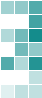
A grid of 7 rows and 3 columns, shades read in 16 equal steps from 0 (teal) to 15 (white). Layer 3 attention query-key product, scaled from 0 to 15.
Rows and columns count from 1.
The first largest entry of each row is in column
1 1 1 1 2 1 1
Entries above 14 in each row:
0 2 0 1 0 2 0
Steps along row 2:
same down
